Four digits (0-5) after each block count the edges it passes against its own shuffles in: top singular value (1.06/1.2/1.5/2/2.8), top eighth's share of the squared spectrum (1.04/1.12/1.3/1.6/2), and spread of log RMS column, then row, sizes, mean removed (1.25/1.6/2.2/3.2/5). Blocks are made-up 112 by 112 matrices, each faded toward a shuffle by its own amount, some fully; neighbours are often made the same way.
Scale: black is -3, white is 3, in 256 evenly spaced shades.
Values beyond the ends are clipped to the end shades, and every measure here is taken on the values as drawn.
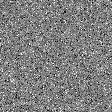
0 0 0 0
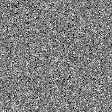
0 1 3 0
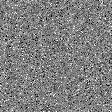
0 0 0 0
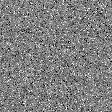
0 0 0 0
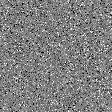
0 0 0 0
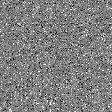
3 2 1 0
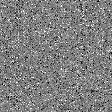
3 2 1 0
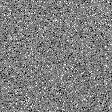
2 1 0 0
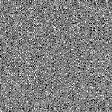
4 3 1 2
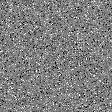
0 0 0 0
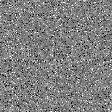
4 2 1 1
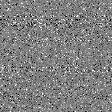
3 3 0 3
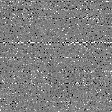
4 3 0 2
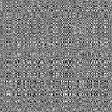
5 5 4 4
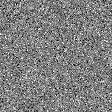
1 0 0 0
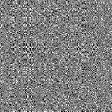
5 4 3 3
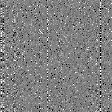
4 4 3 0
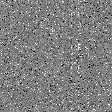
2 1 1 0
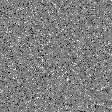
1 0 0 0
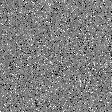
1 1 0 0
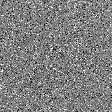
3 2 0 0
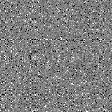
4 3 2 2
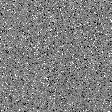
3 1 0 0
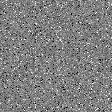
3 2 1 0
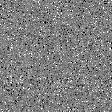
3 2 1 1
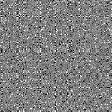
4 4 3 2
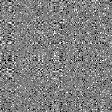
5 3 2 3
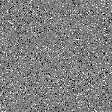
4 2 1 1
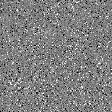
4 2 1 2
